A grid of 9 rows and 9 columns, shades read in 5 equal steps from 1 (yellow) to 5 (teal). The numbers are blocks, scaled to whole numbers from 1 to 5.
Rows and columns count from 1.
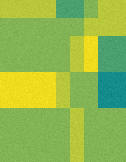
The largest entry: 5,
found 4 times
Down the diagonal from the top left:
2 3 3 3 2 3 3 3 3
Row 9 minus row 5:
2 2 2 2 1 -1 0 -2 -2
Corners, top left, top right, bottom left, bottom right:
2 2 3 3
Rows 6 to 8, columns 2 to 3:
1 1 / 3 3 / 3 3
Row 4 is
3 3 3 3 3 2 1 4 4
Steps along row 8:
same same same same down up same same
